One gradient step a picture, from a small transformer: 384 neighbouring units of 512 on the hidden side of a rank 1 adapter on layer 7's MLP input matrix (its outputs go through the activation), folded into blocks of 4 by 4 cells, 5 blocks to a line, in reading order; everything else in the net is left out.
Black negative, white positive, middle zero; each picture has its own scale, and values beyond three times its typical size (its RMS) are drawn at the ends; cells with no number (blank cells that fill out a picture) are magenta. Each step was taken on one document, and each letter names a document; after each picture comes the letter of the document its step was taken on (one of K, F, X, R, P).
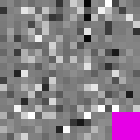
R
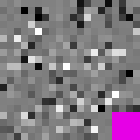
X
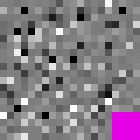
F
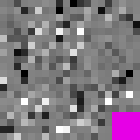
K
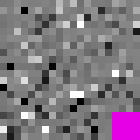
F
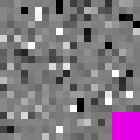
K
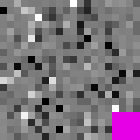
R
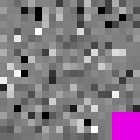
X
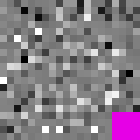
X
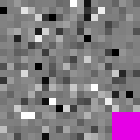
R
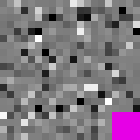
F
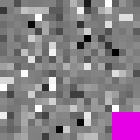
R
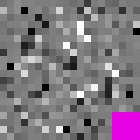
F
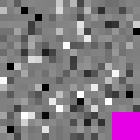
F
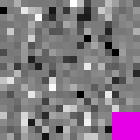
R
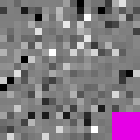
X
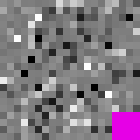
R
